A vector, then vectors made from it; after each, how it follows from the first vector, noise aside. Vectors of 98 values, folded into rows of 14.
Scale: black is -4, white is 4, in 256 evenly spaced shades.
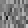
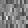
negated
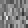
negated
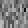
wrapped around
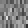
negated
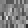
negated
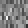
negated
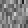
wrapped around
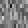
wrapped around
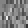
negated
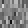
wrapped around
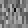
wrapped around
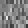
negated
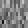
wrapped around
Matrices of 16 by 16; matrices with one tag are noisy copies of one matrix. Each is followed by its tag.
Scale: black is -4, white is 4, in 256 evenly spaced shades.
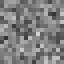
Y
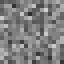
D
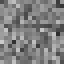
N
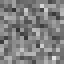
Y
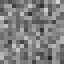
D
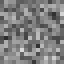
Y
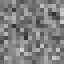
Y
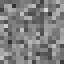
D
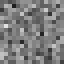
D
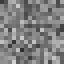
N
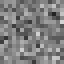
Y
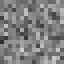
Y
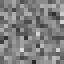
Y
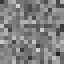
N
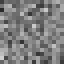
D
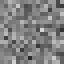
N
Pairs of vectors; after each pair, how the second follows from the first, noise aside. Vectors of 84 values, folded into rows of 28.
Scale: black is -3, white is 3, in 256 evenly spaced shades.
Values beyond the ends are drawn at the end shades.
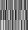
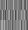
shrunk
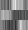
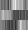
copied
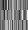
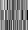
negated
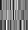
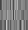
shrunk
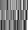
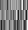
copied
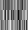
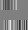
partly zeroed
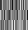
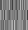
shrunk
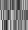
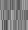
shrunk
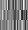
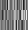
negated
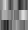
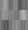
shrunk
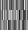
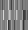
partly zeroed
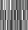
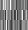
copied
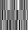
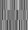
shrunk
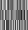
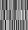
negated
